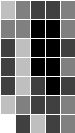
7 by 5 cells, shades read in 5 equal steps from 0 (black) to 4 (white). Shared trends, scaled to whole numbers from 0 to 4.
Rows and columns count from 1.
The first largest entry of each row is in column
1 1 2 2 2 1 1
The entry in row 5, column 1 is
1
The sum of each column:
15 16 6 3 12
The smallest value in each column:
1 1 0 0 1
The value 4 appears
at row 7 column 1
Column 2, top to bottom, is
2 2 3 3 3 2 1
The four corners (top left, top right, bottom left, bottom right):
3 2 4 2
